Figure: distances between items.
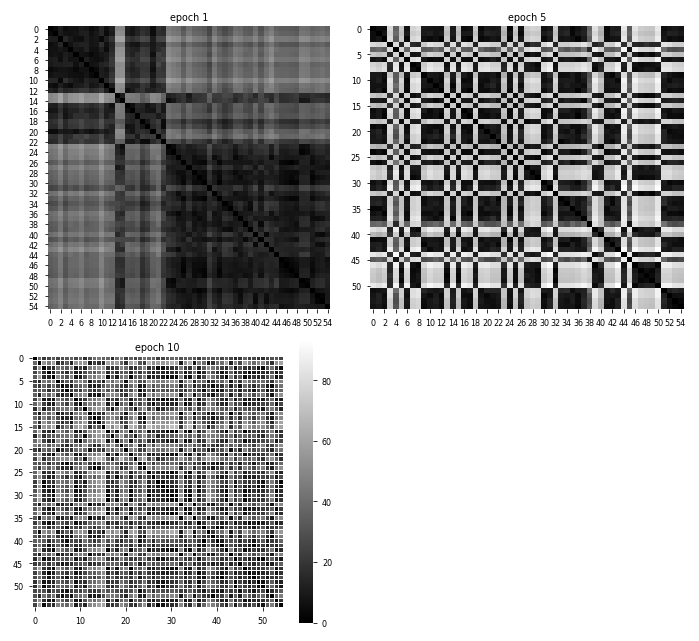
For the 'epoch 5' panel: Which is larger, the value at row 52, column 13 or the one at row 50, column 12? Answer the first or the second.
the second
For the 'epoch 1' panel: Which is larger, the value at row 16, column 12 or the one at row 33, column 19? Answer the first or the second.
the second
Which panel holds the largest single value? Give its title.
epoch 5
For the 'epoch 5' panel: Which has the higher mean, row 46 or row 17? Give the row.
46
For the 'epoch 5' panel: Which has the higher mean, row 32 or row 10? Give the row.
32
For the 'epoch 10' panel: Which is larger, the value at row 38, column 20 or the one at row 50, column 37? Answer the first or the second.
the second
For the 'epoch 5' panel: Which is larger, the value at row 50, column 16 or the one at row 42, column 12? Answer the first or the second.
the first
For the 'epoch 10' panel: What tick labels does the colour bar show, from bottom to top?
0, 20, 40, 60, 80
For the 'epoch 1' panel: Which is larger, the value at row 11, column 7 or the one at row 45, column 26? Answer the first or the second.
the first
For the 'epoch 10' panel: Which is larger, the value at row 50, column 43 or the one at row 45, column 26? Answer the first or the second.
the first
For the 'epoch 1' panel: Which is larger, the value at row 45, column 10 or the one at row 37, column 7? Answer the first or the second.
the first
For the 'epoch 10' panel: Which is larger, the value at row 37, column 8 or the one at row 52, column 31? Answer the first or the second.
the second
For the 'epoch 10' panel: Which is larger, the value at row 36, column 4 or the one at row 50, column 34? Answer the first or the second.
the second
